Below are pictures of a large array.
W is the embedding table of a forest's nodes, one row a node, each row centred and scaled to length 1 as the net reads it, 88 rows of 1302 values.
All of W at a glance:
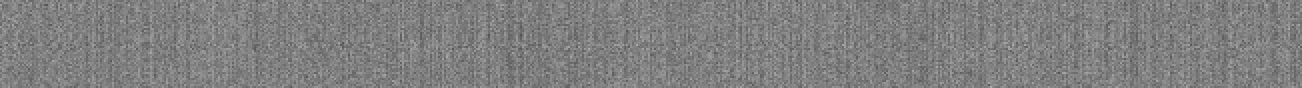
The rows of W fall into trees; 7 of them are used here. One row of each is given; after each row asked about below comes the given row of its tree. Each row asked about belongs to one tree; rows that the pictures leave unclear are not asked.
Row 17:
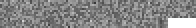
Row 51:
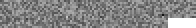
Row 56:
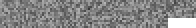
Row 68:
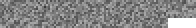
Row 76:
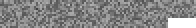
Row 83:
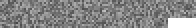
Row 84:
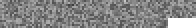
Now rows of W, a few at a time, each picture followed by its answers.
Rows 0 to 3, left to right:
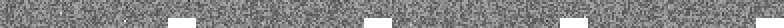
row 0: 83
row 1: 76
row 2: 51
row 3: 56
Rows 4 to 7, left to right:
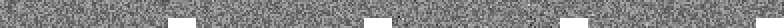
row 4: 84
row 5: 84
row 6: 56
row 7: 84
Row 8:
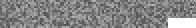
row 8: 51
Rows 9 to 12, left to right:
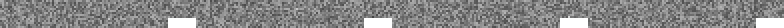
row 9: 84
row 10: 76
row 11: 84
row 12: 56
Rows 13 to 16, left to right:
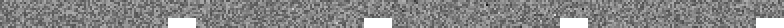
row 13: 51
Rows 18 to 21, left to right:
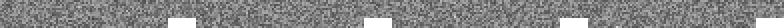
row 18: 83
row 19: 51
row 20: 17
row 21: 68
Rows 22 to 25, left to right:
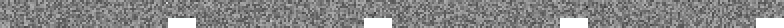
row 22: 76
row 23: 17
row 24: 51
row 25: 51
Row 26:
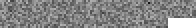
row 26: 84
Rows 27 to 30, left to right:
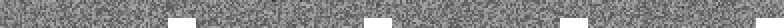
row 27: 56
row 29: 76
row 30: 76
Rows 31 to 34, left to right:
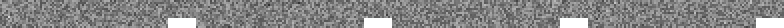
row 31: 56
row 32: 76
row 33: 17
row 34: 84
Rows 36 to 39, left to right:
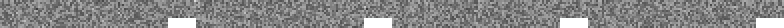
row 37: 84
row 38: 84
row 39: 76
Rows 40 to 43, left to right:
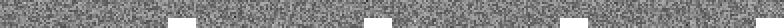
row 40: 76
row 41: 68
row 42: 51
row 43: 17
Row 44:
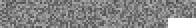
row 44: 83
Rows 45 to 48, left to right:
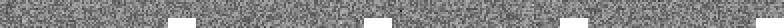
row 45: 83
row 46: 17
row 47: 17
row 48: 68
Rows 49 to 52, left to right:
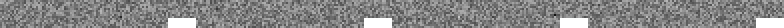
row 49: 68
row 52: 76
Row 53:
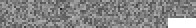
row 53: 56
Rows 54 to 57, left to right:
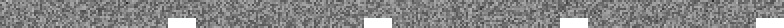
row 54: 56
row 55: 51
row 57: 68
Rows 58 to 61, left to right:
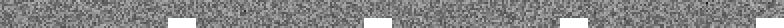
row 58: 76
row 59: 51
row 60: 17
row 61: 51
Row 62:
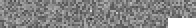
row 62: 84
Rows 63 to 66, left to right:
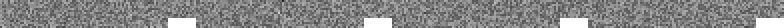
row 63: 76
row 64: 51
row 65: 56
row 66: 84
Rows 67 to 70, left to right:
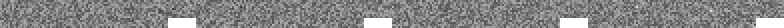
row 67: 76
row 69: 76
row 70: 51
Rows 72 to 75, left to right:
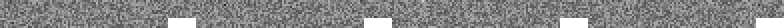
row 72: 84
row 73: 84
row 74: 51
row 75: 76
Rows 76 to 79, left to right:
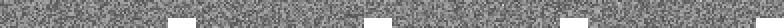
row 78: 56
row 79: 76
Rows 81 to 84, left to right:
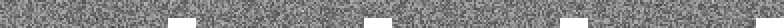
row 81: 84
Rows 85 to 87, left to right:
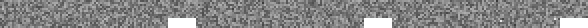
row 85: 51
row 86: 83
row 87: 51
